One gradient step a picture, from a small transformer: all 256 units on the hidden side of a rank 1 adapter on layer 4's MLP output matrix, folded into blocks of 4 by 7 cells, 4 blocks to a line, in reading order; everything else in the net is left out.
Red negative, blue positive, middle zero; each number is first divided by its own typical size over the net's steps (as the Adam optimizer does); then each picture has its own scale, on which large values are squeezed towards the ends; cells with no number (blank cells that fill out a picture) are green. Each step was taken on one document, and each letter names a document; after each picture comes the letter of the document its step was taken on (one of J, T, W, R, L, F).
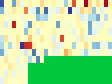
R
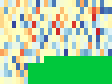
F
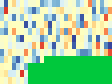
F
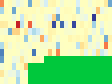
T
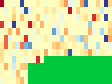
R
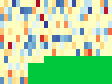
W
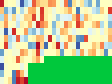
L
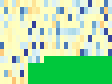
F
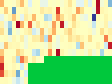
T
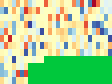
F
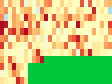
L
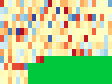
L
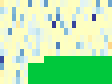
T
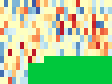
F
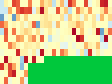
W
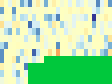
T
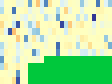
T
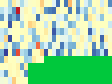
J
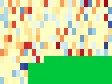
R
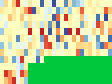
F
